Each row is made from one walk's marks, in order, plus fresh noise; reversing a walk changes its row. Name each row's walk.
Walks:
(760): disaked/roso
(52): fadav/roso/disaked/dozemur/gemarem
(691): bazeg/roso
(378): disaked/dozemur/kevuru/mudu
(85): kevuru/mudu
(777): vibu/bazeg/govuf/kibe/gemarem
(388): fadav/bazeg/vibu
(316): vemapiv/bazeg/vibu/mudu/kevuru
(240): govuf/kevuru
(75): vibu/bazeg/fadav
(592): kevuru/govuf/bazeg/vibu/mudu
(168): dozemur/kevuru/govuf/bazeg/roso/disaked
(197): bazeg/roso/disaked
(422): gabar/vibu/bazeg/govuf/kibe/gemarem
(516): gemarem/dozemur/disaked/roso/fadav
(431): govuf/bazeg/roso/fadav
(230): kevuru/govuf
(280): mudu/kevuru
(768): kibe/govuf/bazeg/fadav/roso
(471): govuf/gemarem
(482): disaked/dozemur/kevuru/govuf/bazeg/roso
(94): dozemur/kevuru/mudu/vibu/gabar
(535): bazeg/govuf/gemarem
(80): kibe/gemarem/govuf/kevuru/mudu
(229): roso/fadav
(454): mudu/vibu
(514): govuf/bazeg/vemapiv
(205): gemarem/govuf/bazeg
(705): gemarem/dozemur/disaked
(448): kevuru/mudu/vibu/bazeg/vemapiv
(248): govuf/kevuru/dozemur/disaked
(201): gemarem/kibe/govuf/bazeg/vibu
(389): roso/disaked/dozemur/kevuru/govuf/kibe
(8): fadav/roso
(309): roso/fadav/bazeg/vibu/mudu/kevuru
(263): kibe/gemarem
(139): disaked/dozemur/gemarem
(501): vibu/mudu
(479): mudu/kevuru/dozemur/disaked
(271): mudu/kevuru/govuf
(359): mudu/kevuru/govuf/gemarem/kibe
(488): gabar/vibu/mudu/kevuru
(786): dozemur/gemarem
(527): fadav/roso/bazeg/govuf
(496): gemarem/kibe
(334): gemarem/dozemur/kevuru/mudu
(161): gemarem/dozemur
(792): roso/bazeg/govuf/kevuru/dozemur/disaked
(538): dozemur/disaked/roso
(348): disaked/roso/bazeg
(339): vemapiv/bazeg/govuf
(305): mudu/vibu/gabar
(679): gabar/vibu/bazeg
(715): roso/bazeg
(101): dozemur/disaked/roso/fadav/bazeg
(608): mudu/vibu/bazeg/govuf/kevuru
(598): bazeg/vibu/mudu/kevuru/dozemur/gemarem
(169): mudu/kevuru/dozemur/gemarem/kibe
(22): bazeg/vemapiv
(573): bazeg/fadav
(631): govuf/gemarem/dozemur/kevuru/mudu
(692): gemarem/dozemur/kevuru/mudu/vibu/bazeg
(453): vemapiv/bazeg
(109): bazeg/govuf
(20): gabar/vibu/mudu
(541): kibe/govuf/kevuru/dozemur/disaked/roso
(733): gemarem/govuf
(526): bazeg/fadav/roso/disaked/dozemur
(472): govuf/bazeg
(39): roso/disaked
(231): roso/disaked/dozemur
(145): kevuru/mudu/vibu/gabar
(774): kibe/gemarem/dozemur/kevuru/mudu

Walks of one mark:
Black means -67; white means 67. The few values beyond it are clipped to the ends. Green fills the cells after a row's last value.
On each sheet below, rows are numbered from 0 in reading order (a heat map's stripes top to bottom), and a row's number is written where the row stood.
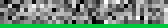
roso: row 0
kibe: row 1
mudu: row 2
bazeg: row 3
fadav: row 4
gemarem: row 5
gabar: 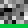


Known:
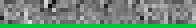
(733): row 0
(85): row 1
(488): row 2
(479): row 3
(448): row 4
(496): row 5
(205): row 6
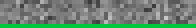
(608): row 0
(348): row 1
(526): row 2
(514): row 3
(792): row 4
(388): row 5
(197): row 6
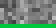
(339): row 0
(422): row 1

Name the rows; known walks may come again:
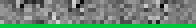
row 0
(271)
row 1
(472)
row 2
(85)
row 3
(777)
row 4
(197)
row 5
(501)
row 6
(792)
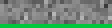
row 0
(768)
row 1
(631)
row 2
(201)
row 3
(359)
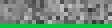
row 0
(80)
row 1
(339)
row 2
(263)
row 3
(75)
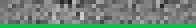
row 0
(309)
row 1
(205)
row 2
(240)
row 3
(348)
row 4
(608)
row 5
(145)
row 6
(389)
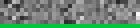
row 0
(39)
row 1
(52)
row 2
(573)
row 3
(448)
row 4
(471)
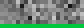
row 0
(479)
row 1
(496)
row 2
(229)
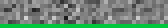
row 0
(388)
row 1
(679)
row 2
(715)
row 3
(535)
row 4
(488)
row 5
(422)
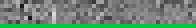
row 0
(305)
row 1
(733)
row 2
(482)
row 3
(231)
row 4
(526)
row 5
(169)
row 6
(248)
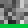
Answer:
(22)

